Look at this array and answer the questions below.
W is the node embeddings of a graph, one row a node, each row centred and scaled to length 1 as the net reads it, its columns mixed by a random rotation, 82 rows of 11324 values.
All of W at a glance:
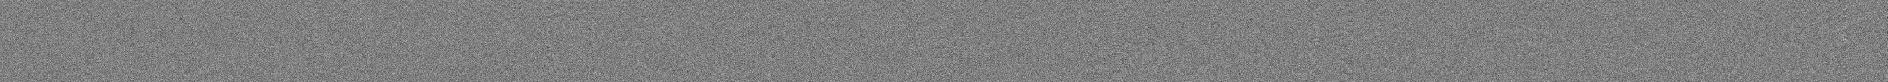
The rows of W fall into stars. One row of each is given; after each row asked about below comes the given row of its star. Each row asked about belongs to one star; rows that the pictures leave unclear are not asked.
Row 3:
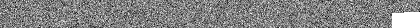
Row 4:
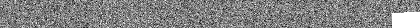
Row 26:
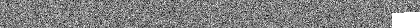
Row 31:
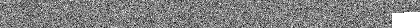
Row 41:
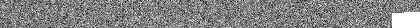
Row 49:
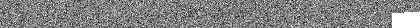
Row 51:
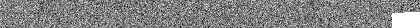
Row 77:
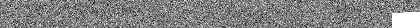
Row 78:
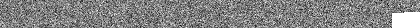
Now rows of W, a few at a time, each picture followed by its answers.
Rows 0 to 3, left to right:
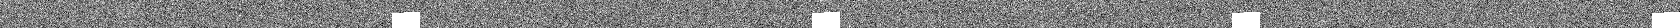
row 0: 31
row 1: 49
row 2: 77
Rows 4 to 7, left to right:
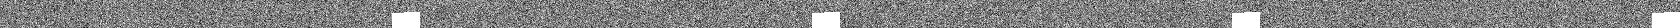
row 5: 49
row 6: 41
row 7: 3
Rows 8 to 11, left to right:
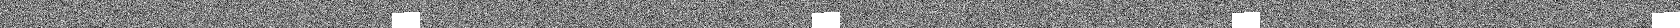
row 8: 3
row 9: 51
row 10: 78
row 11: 31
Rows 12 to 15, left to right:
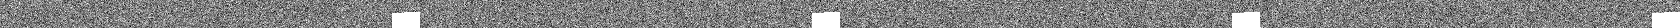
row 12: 49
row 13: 3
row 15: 49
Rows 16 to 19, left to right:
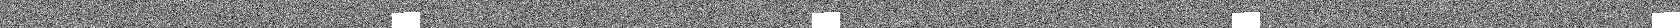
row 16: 26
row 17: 3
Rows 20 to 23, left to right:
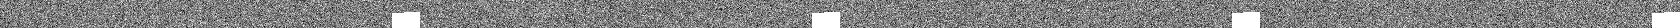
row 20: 41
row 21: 31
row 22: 26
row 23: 4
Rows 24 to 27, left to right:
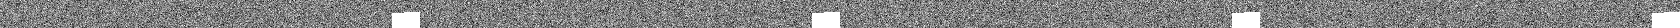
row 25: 41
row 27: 26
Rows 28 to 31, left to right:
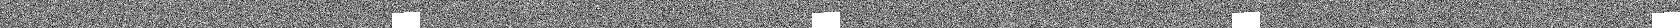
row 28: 41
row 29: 4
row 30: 78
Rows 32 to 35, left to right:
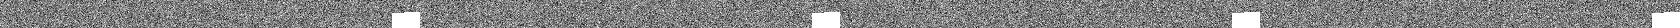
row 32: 78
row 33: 51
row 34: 49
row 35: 51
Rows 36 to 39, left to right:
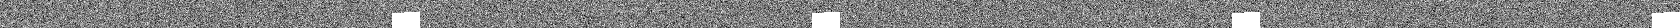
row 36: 49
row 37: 77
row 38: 51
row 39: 26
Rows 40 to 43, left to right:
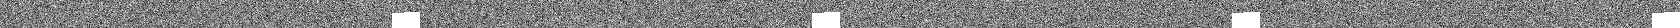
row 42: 26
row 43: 78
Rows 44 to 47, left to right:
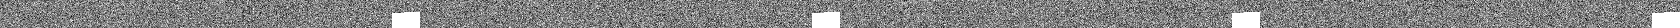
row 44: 49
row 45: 4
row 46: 77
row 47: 3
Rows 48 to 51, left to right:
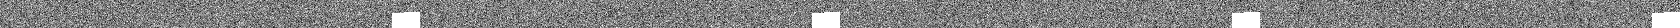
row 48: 4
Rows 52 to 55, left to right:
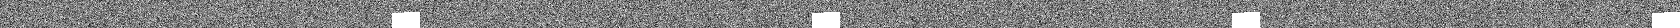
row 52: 3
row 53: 4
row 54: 4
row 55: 78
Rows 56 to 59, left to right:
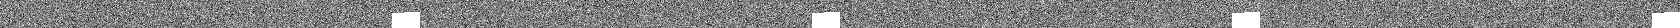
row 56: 3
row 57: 31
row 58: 49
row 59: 51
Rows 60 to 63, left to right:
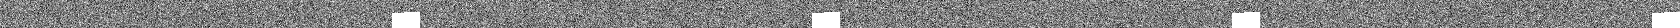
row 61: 31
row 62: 3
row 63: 49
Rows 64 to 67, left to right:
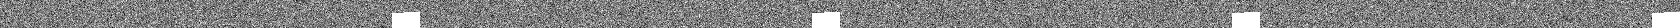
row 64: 41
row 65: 78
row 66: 51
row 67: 51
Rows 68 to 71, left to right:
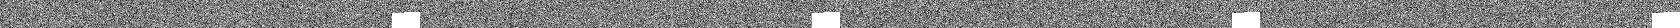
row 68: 3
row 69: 3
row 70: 4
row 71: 4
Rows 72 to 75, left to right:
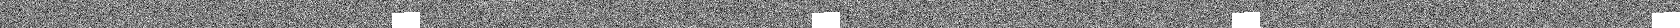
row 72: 4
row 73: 31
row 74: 31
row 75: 26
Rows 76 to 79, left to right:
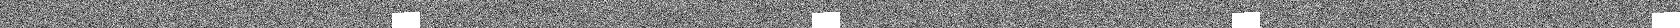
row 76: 78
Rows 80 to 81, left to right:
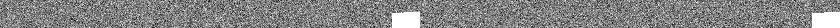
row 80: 4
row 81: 51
